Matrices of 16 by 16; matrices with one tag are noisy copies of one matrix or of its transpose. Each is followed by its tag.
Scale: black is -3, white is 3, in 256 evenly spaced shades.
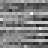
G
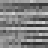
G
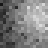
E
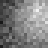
E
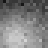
E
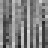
G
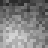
E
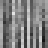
G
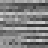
G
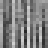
G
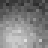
E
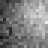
E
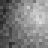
E
